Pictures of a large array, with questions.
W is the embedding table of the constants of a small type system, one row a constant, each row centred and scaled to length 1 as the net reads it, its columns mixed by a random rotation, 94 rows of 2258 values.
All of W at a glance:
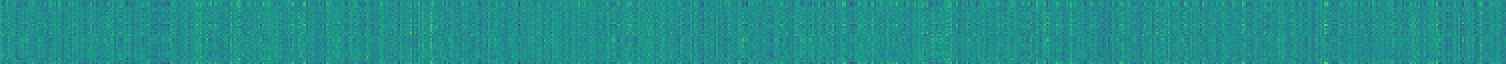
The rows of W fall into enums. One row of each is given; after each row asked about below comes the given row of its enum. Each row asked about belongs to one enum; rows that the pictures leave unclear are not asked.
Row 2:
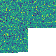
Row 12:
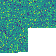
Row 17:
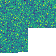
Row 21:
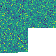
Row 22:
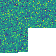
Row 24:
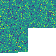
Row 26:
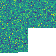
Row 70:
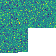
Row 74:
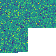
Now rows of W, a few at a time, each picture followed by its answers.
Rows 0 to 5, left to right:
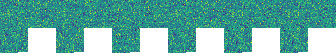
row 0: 22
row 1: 12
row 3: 22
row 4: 74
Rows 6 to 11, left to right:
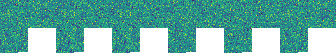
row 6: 22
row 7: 74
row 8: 74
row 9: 17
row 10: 2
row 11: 22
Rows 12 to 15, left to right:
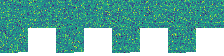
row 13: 24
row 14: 2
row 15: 2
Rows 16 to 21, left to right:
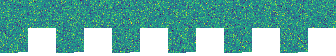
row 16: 12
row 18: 70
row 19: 74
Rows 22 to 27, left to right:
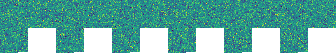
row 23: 2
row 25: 74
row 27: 21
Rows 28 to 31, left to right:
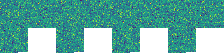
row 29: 17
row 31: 2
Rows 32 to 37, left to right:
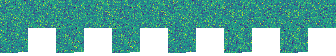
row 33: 24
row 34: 24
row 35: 17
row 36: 74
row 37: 74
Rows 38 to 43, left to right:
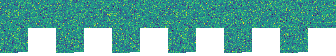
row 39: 26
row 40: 21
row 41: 74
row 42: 70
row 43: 2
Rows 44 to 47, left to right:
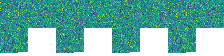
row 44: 74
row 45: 2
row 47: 74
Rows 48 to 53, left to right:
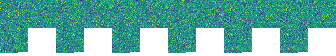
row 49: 17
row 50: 17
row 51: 26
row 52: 2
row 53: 2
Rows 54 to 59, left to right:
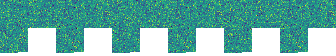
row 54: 12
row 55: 24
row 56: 17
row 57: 24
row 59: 24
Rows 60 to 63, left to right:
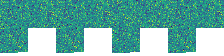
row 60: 24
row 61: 24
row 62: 17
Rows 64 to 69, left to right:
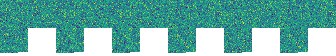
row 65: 74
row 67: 24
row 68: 70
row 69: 24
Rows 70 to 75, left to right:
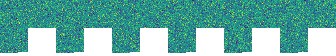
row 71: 2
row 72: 21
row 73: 17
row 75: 17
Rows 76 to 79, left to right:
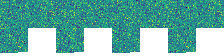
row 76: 24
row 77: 74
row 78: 17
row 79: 24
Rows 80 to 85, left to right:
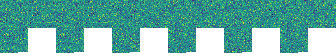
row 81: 2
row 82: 21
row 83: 17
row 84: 70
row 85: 17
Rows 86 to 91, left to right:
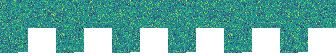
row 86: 26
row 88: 22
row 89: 22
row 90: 2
